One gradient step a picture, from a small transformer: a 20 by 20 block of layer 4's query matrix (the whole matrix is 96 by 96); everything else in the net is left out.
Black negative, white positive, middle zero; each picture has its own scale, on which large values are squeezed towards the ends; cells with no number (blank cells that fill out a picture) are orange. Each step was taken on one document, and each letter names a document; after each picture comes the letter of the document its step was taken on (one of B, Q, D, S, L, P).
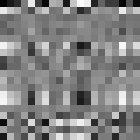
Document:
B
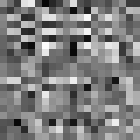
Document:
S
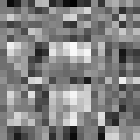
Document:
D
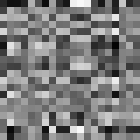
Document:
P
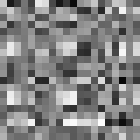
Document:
D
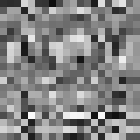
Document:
B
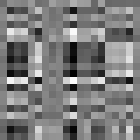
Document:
D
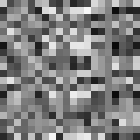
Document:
S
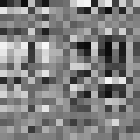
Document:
P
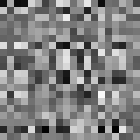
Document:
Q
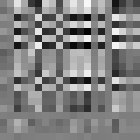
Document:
S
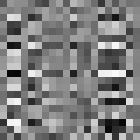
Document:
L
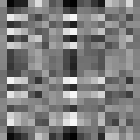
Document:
D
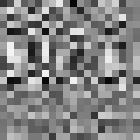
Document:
P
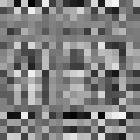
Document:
B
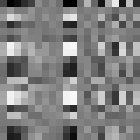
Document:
D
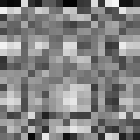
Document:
B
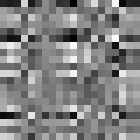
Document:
B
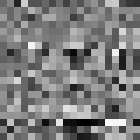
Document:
L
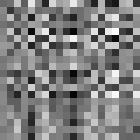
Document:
S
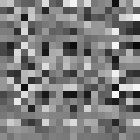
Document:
L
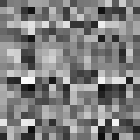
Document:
Q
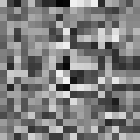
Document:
P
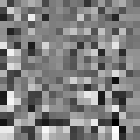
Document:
L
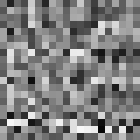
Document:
P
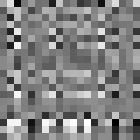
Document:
S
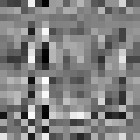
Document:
B
